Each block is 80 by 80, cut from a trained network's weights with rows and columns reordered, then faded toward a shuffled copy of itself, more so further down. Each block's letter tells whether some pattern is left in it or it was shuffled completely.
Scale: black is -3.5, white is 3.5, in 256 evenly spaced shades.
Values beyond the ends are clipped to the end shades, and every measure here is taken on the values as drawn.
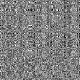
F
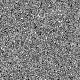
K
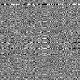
F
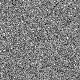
K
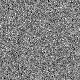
K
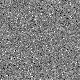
K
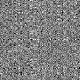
F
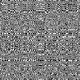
F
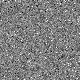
K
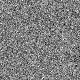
K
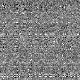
F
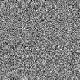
F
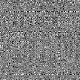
F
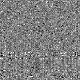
F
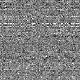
F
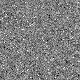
K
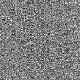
F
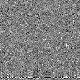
F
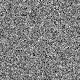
K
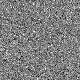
K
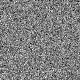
K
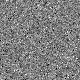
K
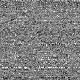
F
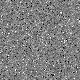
K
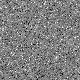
K
